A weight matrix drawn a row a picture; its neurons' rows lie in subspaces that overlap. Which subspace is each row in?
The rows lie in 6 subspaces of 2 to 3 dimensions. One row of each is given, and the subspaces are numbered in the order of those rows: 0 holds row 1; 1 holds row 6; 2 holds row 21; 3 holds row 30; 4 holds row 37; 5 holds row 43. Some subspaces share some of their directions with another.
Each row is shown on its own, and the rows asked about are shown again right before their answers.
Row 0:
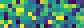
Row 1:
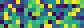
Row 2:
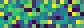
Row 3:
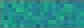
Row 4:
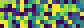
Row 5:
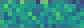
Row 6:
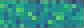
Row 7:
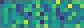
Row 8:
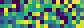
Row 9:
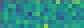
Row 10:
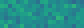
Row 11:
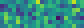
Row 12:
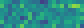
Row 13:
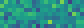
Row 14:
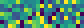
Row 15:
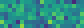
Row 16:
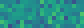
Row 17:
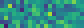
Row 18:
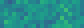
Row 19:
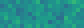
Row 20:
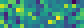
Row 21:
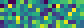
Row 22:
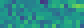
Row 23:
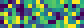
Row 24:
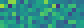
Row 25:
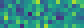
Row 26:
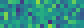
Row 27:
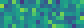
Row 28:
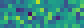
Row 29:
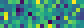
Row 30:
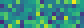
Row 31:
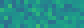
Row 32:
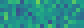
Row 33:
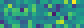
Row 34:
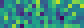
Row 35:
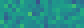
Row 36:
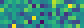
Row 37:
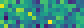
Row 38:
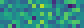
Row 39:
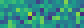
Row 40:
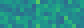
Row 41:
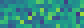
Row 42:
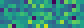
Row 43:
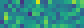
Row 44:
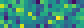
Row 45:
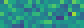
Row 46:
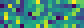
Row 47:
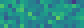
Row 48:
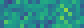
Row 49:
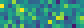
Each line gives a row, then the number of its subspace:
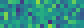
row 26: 2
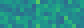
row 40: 0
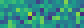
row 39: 3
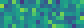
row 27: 5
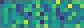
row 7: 1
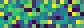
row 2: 4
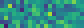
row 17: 0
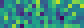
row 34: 1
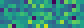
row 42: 1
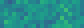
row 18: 4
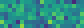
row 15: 3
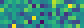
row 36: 1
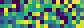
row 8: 1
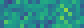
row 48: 4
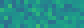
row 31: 0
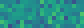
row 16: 3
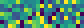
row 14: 3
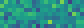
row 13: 4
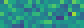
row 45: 4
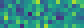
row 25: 1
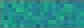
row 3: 0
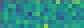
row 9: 1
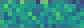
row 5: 5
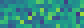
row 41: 3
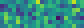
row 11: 0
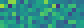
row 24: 2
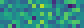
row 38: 1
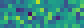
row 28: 3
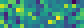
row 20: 4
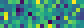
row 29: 2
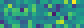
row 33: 0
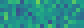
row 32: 2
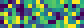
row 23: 4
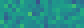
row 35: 5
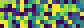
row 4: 0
